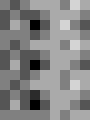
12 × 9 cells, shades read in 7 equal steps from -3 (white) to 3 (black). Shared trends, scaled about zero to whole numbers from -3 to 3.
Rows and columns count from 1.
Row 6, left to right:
1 0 1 1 0 -1 -1 -1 0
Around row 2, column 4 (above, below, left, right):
-1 3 1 0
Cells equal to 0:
37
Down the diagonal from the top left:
0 0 0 1 -1 -1 -1 -1 -1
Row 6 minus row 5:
1 -1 1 2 1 0 -1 1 1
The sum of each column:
6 0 6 11 -1 -12 -8 -12 -2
